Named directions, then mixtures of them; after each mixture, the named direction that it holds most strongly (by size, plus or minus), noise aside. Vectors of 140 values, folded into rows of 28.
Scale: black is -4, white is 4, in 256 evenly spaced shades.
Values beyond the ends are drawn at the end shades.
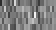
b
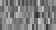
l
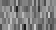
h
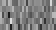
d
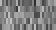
l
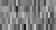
h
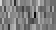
b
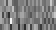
d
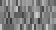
l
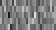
b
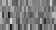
d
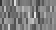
b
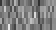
b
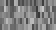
l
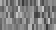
l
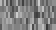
l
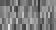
h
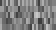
l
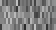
h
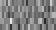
d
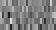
d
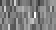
b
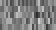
l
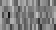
d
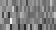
d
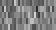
b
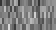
b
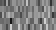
d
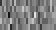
b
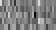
b
